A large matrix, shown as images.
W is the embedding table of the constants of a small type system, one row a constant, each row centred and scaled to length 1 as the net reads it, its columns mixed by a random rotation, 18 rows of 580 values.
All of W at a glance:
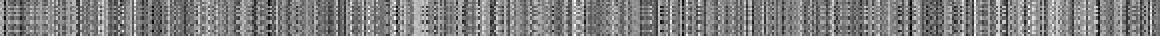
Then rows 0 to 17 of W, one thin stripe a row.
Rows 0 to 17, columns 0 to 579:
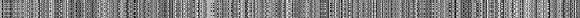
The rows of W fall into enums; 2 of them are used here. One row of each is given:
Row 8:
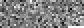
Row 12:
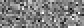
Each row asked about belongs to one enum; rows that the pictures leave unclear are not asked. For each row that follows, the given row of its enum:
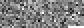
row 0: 12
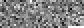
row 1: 8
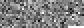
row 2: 12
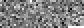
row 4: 8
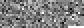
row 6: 12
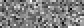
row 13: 8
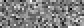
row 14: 8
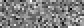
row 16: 8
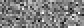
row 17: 12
